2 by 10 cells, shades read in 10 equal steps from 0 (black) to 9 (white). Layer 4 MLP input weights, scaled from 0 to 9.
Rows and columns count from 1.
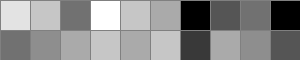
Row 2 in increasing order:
2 3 4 5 5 6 6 6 7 7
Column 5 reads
7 6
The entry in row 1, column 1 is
8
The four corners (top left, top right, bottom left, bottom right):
8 0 4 3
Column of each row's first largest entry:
4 4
